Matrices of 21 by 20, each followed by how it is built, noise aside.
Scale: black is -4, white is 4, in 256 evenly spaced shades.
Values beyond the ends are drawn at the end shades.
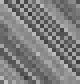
Toeplitz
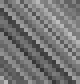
Toeplitz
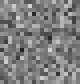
noise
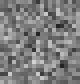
noise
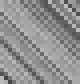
Toeplitz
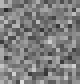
noise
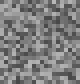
noise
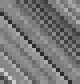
Toeplitz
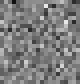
noise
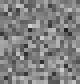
noise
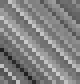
Toeplitz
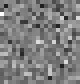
noise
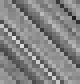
Toeplitz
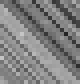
Toeplitz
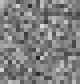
noise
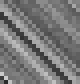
Toeplitz
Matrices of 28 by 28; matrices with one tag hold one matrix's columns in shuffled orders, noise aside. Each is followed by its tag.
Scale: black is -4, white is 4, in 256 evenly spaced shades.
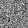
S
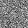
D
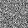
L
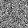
S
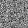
S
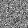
S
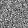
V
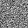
D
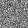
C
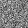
V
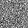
L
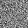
C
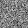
V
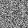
S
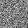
D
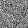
V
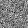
V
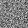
L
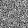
V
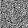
S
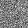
D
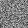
D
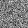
V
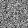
S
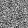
D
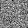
S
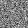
C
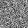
C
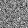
C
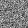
V
